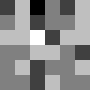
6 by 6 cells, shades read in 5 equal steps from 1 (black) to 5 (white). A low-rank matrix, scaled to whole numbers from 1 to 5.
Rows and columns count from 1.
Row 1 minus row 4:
-1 1 -3 -1 -1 2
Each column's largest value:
4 4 5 4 4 4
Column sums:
18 22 16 19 18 21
